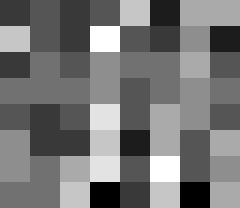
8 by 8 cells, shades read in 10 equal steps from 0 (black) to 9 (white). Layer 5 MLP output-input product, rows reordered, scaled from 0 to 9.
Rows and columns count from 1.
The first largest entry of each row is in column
5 4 7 4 4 4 6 3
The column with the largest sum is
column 4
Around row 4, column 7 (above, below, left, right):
6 5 4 4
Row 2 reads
7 3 2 9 3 2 5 1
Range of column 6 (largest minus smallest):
8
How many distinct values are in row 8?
5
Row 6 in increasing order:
1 2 2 3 5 6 6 7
